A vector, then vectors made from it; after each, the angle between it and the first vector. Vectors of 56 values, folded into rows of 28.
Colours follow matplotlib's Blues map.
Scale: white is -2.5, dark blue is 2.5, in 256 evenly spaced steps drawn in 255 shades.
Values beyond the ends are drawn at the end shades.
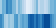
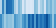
nearly parallel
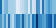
partly aligned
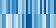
orthogonal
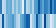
orthogonal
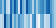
partly opposed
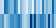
partly aligned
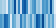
orthogonal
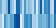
orthogonal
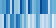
partly opposed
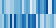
orthogonal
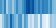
nearly opposite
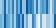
partly opposed
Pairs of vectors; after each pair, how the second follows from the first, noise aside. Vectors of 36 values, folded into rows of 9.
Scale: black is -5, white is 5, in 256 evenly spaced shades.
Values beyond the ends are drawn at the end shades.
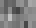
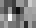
scaled up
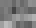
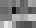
scaled up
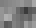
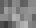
wrapped around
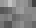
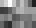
scaled up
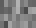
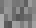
wrapped around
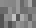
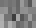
negated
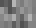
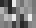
scaled up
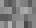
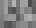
wrapped around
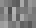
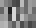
scaled up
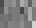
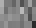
negated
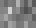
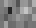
negated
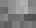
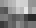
scaled up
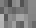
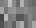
negated
